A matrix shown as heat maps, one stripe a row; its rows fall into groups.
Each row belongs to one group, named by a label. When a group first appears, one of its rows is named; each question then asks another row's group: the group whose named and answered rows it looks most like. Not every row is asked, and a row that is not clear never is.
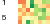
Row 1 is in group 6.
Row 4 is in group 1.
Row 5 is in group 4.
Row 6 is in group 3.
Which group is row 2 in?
6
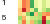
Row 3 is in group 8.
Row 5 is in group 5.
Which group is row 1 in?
6
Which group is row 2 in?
6
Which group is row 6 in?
5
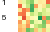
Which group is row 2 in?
3
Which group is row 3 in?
6
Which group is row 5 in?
5
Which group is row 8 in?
3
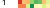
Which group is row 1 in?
8
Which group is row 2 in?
6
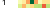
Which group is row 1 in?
6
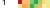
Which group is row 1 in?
8
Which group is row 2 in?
6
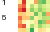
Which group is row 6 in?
4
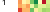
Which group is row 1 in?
8
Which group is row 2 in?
8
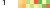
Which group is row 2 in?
4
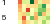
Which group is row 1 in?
3
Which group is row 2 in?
4
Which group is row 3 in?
4
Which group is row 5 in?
6
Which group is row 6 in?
1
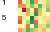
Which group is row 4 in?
8
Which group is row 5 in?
3
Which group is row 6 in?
3
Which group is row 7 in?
8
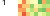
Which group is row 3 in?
4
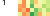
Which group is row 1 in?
6
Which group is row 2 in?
6
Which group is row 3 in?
8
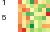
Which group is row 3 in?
8
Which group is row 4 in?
3
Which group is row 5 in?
4
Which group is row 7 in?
3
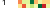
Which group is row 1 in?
3
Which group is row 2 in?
5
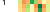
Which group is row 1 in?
6
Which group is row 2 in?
5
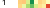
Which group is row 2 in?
3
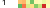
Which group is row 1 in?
6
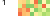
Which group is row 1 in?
5
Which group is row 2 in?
5
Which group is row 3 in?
8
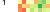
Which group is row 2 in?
4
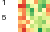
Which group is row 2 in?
4
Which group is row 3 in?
3
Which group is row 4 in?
6
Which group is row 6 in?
4
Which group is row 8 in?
1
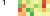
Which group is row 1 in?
5
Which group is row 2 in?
5
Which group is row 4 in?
6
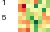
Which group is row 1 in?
5
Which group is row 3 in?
4
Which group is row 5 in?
3
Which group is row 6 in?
8
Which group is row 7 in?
8
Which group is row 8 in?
8
